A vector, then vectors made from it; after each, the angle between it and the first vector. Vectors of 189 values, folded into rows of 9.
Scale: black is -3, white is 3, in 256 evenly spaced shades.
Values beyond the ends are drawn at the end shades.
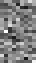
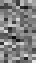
nearly parallel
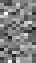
orthogonal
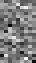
nearly opposite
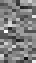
nearly parallel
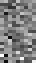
partly aligned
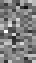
nearly parallel
